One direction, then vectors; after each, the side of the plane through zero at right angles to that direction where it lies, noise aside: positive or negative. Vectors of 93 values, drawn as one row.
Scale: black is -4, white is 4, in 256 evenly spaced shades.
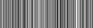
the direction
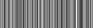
positive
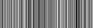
negative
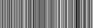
negative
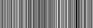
negative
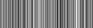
positive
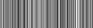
positive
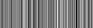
negative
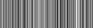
positive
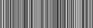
positive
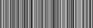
positive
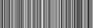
negative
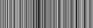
negative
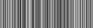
positive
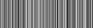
positive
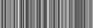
negative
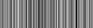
negative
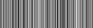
positive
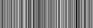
negative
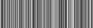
negative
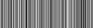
negative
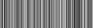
negative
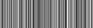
negative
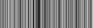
negative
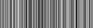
negative
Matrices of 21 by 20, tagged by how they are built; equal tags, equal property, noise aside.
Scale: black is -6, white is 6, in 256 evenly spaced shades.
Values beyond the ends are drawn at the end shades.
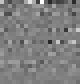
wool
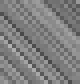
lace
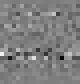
wool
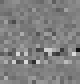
wool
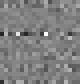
wool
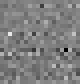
wool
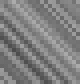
lace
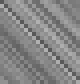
lace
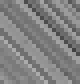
lace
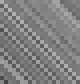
lace
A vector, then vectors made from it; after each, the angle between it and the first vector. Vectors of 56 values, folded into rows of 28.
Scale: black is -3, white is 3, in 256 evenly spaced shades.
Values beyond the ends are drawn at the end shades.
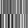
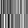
nearly parallel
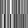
partly opposed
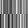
nearly parallel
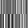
nearly parallel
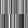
partly opposed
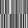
partly opposed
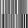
orthogonal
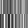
nearly parallel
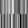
partly opposed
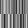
nearly opposite
